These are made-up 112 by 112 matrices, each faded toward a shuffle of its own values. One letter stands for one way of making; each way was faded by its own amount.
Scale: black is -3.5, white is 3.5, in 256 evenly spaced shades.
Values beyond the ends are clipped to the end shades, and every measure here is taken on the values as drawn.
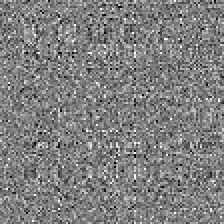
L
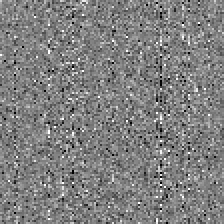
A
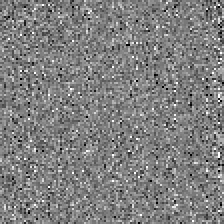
A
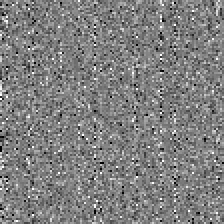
A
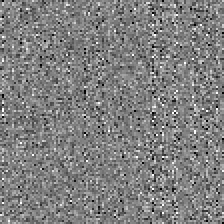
A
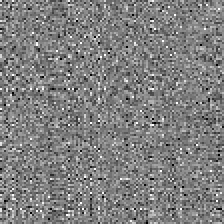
L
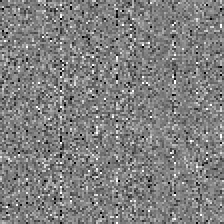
A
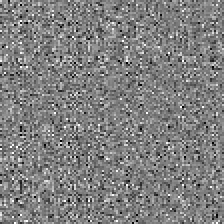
L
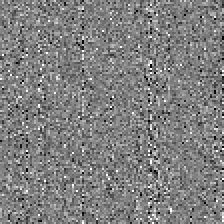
A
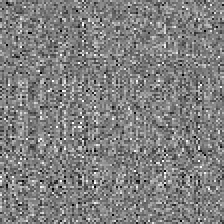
L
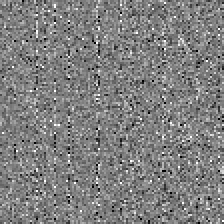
A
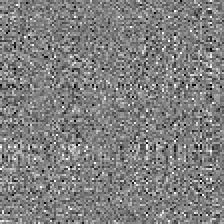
L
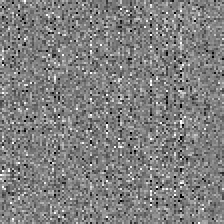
A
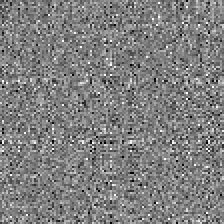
L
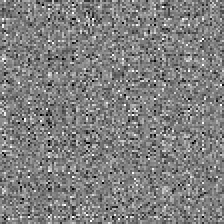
L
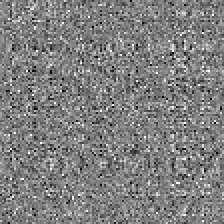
L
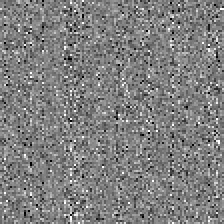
A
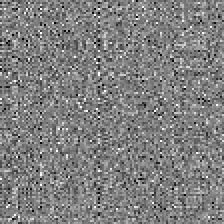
L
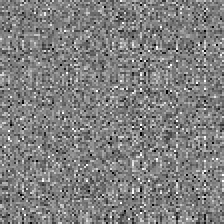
L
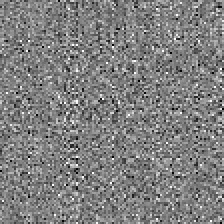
L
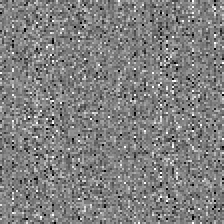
A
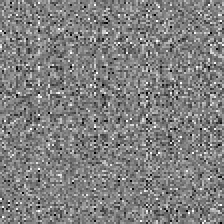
L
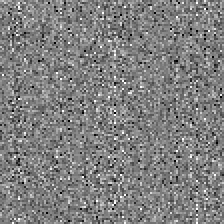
A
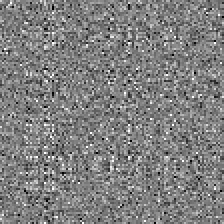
L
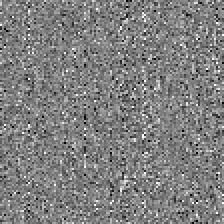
A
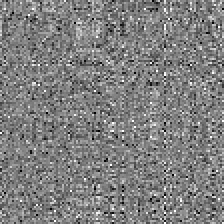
L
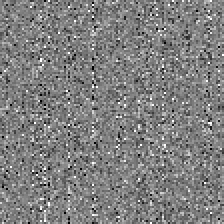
A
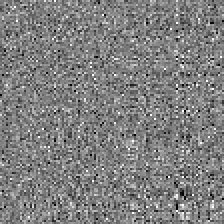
L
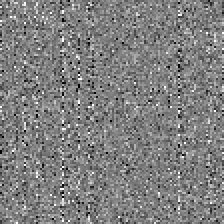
A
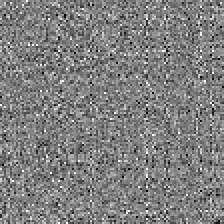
L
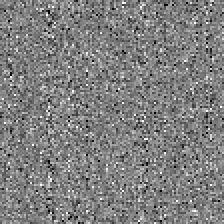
A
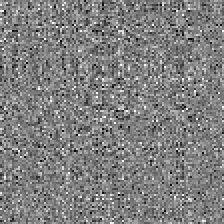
L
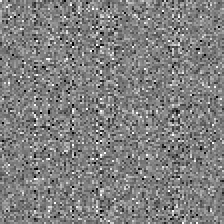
L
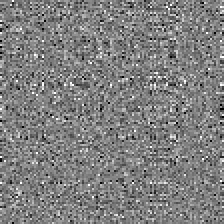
L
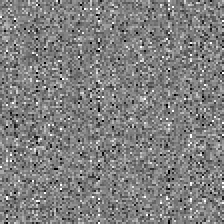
A
